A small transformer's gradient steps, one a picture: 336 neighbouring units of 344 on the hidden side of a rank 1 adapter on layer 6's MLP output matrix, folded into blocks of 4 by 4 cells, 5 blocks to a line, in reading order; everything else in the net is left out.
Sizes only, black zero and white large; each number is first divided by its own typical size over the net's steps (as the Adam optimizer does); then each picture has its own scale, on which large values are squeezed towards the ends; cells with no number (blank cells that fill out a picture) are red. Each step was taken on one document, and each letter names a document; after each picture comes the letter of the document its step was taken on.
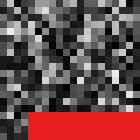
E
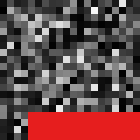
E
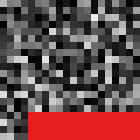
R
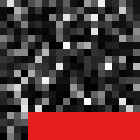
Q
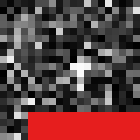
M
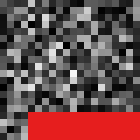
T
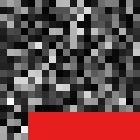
R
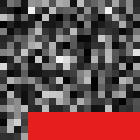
T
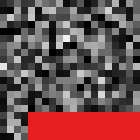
T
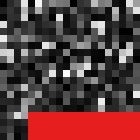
M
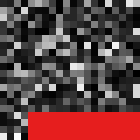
M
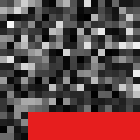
M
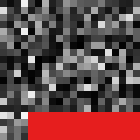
E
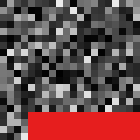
T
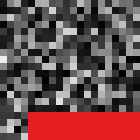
T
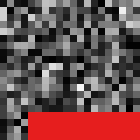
E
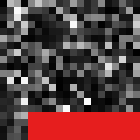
Q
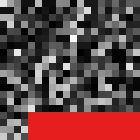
R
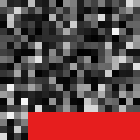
Q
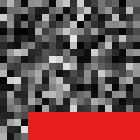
T
